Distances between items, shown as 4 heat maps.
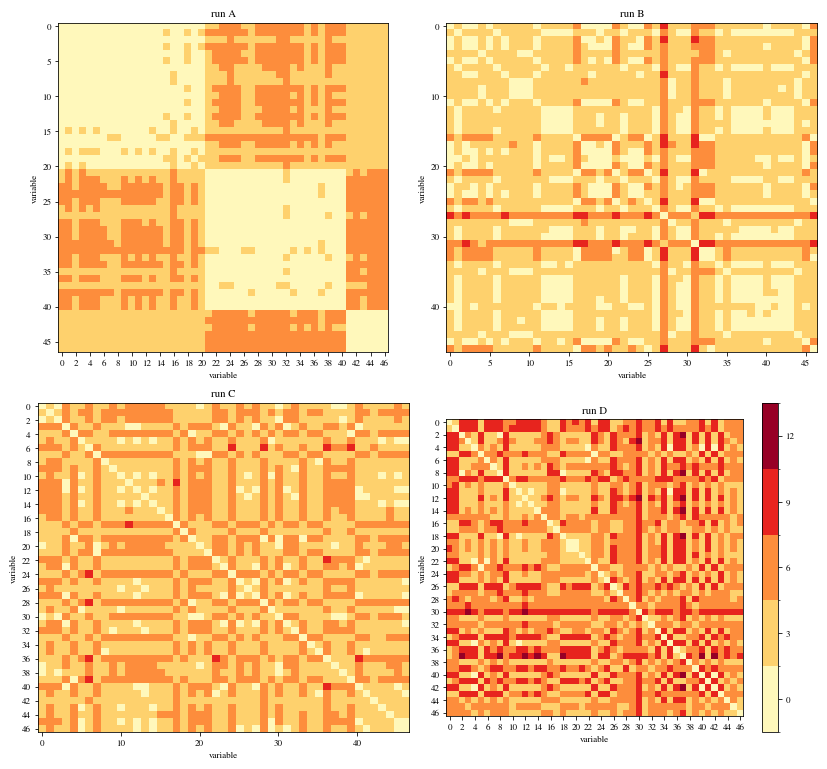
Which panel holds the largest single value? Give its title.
run D
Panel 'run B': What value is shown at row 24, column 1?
3
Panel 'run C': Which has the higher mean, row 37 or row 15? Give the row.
15
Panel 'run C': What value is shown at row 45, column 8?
3
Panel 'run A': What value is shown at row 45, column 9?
3
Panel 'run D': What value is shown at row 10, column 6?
3
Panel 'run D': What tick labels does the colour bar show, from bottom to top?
0, 3, 6, 9, 12
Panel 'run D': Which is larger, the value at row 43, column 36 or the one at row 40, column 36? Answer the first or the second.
the second
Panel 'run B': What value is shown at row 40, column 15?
3
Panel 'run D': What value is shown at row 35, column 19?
3
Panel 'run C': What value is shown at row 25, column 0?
6
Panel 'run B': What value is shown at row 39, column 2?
3
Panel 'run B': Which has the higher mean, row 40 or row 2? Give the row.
2
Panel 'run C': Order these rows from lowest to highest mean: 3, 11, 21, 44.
3, 44, 11, 21
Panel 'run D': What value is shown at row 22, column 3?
3
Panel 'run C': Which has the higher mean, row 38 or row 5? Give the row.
38
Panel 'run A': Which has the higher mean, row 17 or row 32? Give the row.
32
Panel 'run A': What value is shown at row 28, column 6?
3
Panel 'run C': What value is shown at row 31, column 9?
3
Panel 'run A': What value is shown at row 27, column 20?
3
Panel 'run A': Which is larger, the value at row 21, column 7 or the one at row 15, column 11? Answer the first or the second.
the first
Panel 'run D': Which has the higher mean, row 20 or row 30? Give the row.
30
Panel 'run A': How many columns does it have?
47
